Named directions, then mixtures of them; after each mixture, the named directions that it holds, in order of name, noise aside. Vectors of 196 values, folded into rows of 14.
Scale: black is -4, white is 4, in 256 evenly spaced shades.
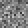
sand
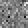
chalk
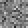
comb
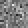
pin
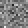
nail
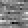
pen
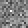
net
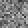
chalk, net, sand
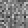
chalk, pin, sand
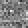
net, pen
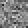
comb, pen, sand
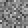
chalk, comb, pin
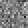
chalk, sand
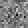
chalk, nail, pin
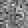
pin
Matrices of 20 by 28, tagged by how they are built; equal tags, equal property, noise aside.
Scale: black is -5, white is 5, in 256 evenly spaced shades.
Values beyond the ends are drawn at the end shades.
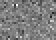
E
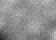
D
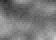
D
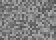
E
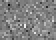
E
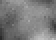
D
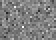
E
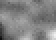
D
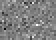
E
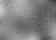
D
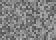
E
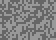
E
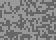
E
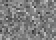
E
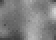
D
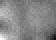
D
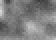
D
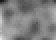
D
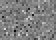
E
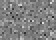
E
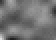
D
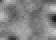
D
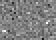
E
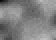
D
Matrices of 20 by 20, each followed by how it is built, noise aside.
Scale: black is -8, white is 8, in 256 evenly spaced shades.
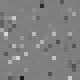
sparse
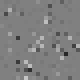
sparse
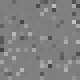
sparse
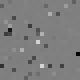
sparse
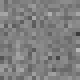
low rank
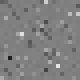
sparse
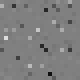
sparse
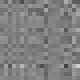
low rank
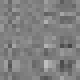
low rank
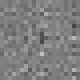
low rank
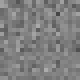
low rank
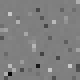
sparse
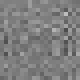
low rank
